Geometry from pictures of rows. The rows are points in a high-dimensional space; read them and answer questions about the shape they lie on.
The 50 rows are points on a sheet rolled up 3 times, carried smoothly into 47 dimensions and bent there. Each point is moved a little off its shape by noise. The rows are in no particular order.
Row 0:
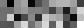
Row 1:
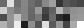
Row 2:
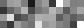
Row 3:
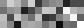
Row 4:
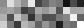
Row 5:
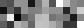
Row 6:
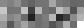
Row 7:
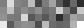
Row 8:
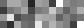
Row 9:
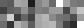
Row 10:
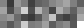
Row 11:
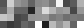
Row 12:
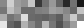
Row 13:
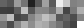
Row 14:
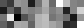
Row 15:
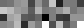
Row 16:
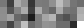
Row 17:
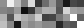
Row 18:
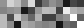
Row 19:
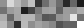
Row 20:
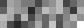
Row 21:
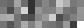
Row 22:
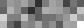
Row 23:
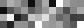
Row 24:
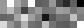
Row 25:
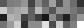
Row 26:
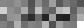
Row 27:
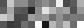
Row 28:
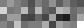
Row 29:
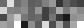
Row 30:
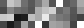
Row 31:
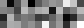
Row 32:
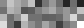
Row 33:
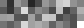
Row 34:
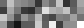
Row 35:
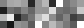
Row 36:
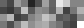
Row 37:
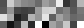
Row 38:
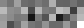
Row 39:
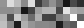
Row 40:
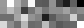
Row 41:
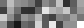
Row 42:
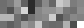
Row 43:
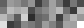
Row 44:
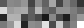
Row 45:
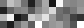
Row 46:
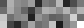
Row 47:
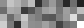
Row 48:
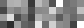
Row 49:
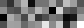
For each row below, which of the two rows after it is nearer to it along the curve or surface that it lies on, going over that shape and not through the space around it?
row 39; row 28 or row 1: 1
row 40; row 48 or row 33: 33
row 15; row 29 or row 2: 29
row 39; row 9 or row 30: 30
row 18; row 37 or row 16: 37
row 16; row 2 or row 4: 2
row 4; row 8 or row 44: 44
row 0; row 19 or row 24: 24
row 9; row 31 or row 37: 37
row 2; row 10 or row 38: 10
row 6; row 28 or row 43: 43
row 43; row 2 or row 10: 10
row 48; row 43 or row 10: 10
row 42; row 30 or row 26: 26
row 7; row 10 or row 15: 10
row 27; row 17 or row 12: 12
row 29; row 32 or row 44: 44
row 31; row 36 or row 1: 1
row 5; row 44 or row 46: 44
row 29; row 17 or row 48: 17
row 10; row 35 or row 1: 1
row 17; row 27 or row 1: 1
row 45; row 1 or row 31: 31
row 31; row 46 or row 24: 24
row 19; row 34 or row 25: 34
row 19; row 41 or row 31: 41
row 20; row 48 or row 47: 47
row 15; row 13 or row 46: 13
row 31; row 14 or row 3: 14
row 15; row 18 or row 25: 25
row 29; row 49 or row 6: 49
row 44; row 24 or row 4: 24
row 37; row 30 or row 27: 30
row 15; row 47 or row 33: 33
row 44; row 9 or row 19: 9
